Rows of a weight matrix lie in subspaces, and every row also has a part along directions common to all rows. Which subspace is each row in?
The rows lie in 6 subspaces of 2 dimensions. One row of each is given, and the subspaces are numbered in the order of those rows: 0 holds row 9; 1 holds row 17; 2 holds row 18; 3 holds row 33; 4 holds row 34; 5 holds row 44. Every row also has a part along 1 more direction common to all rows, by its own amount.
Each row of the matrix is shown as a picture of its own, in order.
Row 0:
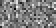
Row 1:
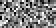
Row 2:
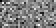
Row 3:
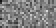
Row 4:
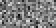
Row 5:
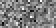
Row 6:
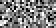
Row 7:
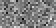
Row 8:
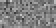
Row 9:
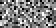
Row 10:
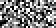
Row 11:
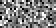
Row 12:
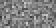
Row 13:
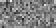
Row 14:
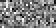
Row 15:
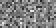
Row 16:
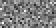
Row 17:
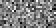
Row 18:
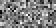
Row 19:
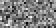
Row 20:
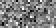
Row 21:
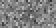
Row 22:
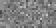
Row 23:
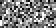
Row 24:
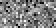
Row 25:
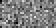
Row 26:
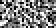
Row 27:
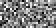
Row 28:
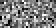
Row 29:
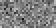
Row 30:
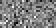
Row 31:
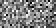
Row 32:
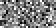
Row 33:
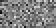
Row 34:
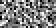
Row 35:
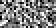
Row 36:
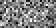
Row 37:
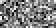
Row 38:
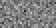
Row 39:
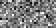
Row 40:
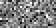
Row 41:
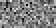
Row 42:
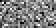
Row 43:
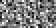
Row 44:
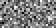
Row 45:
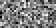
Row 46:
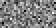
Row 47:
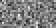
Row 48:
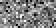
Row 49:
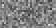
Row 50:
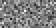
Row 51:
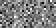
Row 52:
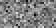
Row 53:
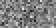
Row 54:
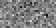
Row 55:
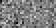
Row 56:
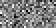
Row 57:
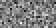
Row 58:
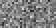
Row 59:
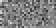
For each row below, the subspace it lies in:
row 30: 3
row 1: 0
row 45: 2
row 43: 4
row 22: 2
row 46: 5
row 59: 3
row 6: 1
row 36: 1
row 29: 0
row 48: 4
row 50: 5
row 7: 0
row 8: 0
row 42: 3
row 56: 3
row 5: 1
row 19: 2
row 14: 0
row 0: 5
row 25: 3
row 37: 0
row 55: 3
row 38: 5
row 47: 4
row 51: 3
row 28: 2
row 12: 2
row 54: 2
